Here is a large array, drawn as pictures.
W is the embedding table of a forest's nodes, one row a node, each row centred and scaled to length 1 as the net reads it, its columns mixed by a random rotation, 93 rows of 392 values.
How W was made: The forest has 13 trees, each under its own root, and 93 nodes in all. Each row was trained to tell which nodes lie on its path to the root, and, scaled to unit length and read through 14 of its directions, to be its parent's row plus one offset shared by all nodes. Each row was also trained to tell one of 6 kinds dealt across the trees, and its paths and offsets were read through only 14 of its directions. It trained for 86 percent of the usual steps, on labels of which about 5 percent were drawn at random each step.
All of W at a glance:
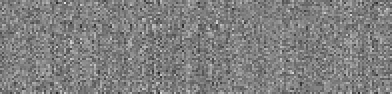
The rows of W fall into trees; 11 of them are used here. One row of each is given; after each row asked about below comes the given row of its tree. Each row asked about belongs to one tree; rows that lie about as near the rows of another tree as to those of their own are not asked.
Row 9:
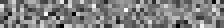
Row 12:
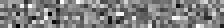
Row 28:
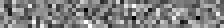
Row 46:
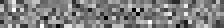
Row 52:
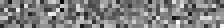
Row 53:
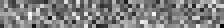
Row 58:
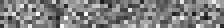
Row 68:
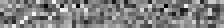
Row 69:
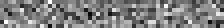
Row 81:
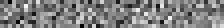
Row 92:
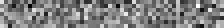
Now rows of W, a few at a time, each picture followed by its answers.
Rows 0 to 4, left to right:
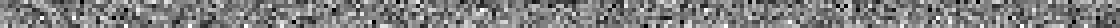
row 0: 92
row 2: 53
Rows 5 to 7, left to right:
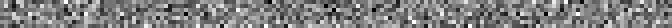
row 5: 92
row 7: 28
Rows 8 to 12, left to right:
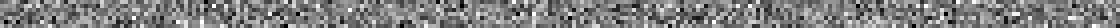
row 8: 12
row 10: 92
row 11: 28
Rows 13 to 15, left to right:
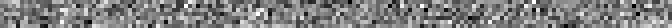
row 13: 68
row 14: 53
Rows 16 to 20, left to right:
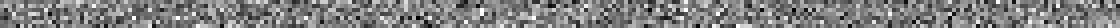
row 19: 46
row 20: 81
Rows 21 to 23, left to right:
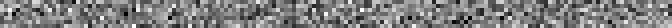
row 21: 46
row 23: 58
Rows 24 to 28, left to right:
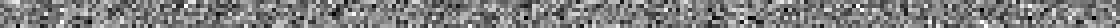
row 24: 68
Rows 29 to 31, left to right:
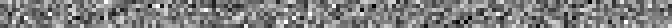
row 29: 69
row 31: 58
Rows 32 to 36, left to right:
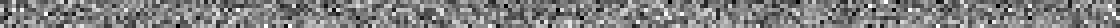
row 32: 9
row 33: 92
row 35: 53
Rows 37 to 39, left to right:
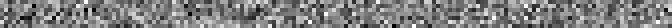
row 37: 28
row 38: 28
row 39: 28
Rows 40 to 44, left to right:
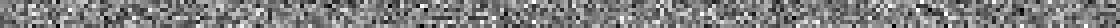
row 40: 46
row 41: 53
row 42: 28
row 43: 53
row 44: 69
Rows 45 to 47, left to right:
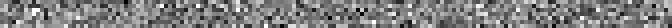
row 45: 53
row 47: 46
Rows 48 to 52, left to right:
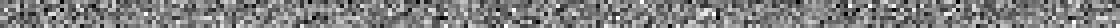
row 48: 52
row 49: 69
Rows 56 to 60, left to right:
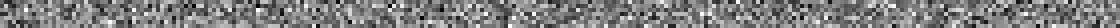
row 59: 53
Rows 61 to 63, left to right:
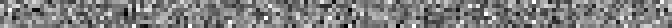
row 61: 46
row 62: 92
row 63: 28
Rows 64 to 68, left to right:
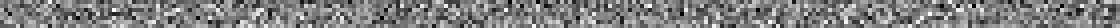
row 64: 69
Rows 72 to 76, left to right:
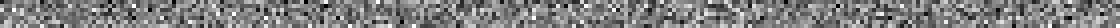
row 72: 53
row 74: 92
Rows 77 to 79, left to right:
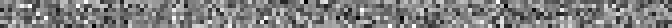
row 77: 28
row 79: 69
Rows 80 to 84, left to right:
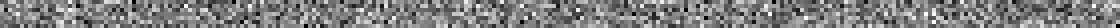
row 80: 46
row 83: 69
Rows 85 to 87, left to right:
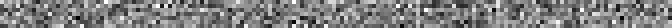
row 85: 69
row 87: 92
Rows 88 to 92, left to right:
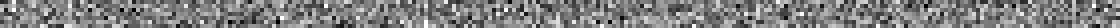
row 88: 46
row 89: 12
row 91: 92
